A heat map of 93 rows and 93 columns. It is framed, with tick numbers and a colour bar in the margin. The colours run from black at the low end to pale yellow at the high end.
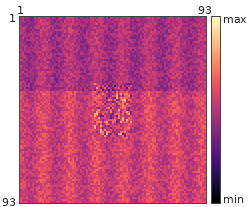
Upright stripes repeat 7 times across the table. The centre is the roughest part. In the centre lies a patch that is rougher than the rest. On average the colour sits 50% of the way up the scale. A horizontal seam about 40% of the way down splits the table, and the bottom part is higher.
